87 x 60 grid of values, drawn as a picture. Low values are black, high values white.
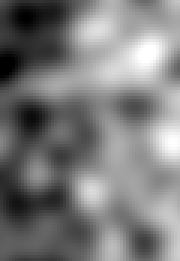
Slope: up to the right. Lone odd cells: none. Grain: smooth. Average level on the scale: 50%. Ninth with the highest average: top right. Ninth with the lowest average: top left.
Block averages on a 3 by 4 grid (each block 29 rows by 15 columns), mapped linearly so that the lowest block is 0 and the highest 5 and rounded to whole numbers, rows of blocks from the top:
0 2 5 5 / 1 2 3 4 / 1 2 4 4
